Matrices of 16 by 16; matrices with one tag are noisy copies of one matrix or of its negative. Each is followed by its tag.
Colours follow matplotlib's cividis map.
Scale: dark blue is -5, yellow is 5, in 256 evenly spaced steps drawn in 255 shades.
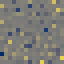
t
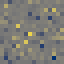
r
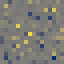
r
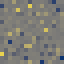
t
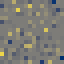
t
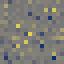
r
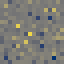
r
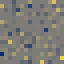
t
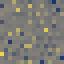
t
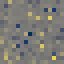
r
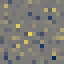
r
